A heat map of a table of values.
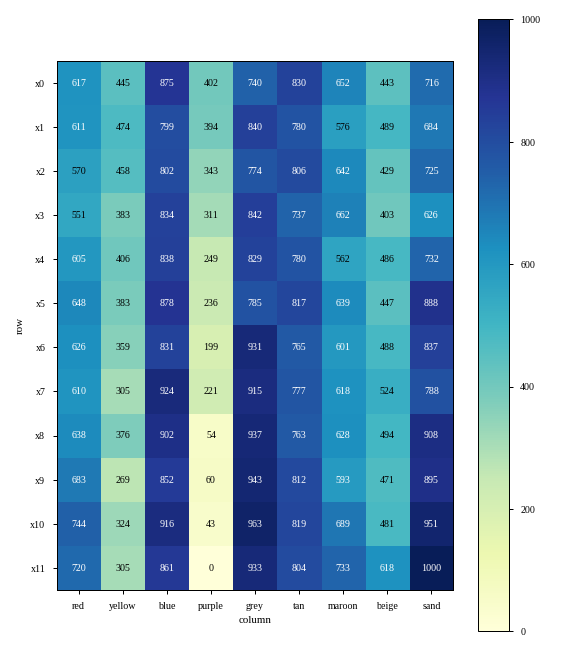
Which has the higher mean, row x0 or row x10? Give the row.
x10
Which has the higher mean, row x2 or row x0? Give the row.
x0
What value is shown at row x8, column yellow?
376
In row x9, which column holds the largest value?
grey
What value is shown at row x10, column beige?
481
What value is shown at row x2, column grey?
774
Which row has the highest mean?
x11
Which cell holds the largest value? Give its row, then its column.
x11, sand
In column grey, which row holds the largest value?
x10
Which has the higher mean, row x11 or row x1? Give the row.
x11
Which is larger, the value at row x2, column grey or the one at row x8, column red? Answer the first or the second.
the first
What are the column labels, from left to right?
red, yellow, blue, purple, grey, tan, maroon, beige, sand
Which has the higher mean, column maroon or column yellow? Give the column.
maroon
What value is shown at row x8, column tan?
763
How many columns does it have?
9
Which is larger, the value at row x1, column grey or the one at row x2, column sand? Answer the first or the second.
the first
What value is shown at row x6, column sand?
837
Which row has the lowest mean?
x3
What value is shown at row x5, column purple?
236
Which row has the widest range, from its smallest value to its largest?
x11
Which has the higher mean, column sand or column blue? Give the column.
blue
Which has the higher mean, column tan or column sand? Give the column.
sand
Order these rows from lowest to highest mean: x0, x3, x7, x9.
x3, x9, x7, x0
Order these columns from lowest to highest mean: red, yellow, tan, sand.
yellow, red, tan, sand
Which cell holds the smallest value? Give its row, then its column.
x11, purple
